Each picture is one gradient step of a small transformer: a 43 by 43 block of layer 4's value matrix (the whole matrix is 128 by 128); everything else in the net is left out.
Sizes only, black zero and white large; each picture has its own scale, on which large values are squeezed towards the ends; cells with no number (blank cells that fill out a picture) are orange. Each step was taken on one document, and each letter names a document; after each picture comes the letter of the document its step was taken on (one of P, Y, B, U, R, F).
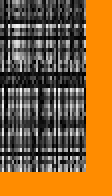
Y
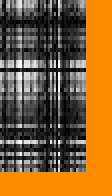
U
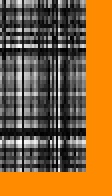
U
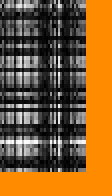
U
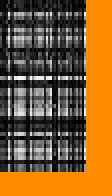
Y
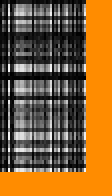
Y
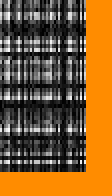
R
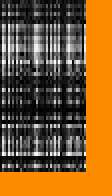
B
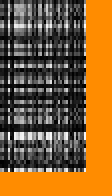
Y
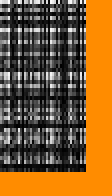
R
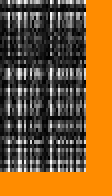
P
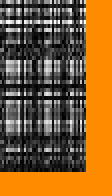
R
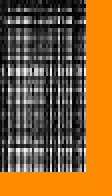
P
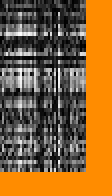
U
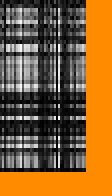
U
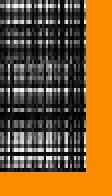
Y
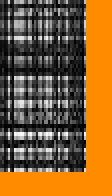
Y
